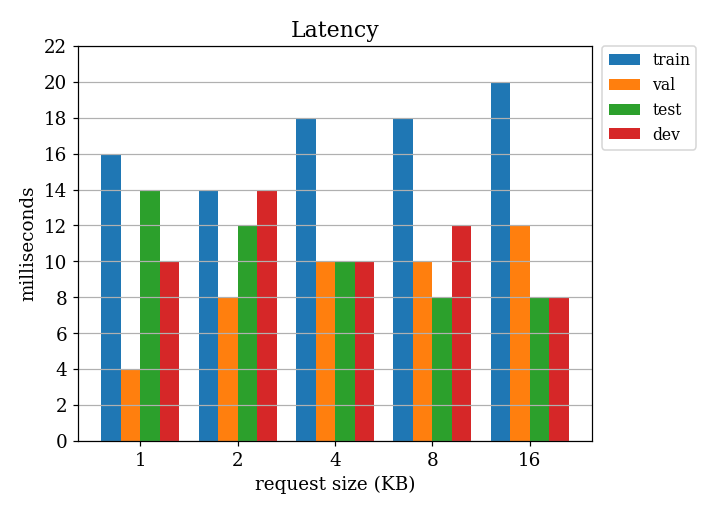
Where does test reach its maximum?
1
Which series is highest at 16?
train
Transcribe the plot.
Title: Latency
x-axis: request size (KB), ticks 1 2 4 8 16
y-axis: milliseconds, ticks 0 2 4 6 8 10 12 14 16 18 20 22
Legend: train, val, test, dev
Values:
train: 16 14 18 18 20
val: 4 8 10 10 12
test: 14 12 10 8 8
dev: 10 14 10 12 8
